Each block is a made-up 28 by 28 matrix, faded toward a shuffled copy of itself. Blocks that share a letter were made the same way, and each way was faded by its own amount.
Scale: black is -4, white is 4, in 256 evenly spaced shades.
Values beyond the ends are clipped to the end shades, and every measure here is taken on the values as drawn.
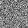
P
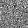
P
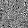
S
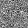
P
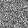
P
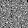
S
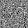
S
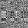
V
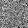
P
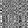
V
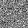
P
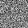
P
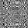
V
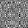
V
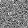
P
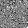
S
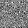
P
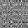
V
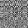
V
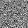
P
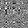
V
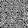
S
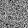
S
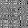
V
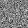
S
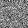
P
